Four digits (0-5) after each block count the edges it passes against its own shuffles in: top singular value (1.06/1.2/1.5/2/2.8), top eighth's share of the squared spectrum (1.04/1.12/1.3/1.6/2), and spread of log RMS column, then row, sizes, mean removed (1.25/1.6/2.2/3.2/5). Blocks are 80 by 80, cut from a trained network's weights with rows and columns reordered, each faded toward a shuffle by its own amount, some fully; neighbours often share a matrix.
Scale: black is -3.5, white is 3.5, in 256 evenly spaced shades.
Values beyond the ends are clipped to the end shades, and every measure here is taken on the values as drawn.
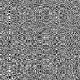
4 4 2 3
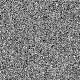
0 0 0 0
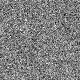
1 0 0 0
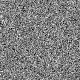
0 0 0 0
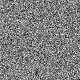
0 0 0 0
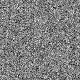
2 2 0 0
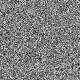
0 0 0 0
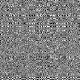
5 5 2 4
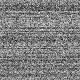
4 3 0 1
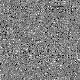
3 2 0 2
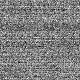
3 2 0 1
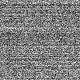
3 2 0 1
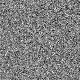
1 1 0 0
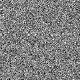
2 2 0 1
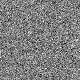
1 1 0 0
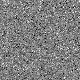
2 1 0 0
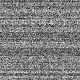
4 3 0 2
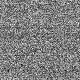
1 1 0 0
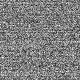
2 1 0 0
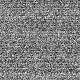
3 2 0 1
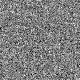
1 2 0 1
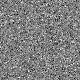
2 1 0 0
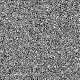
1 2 0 1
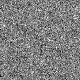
1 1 0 1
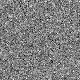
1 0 0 0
